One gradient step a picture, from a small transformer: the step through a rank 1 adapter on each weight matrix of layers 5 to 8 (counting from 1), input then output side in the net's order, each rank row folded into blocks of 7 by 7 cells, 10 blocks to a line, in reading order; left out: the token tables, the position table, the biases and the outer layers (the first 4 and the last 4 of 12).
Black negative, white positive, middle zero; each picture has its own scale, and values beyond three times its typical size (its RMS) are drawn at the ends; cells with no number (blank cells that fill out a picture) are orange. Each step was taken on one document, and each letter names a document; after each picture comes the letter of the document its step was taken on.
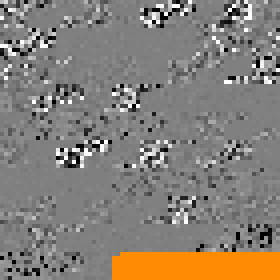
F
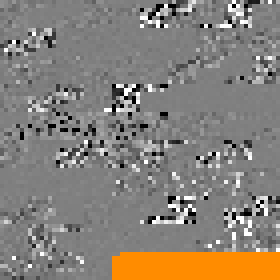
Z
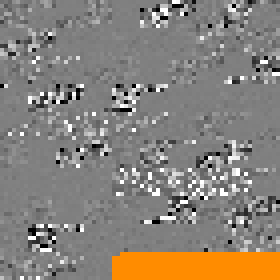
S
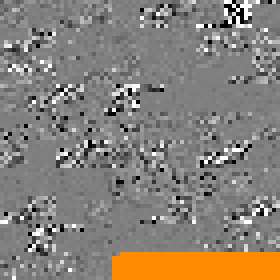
Z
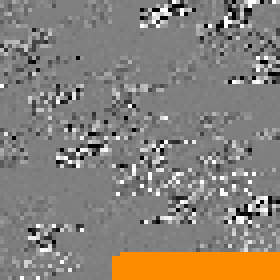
S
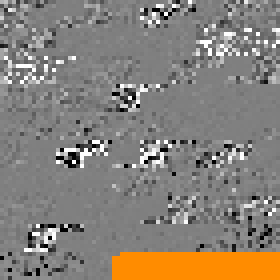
F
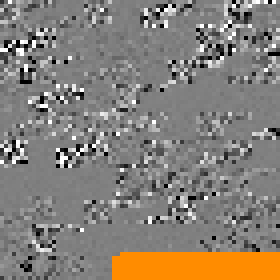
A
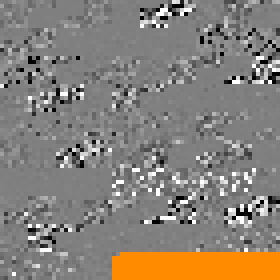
S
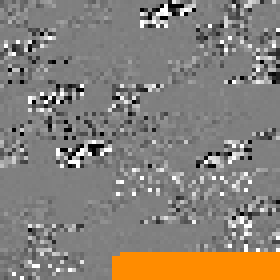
S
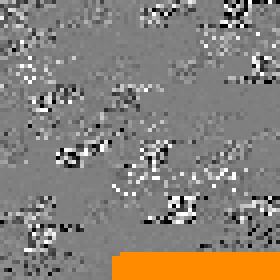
F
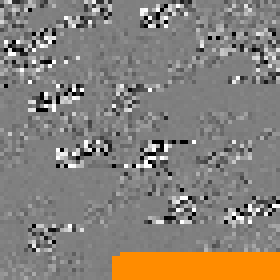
A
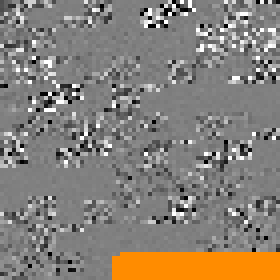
A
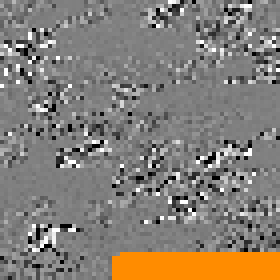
S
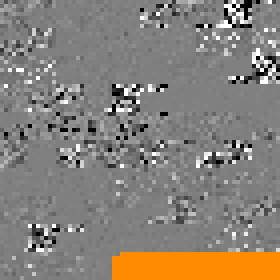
Z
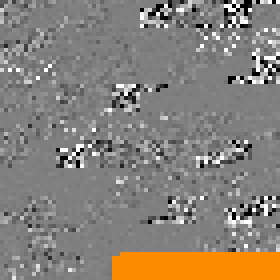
Z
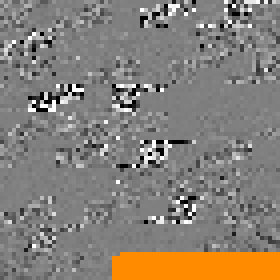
A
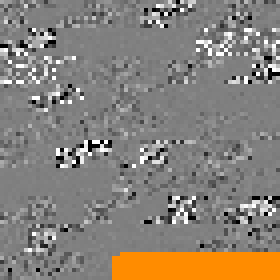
F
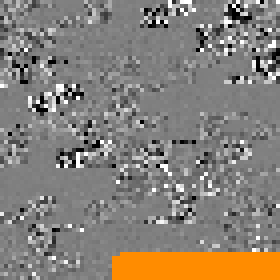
A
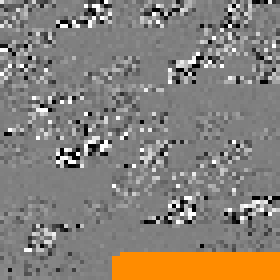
F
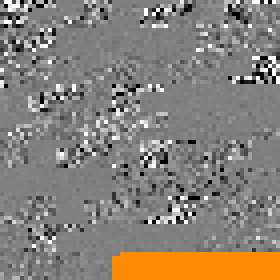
A
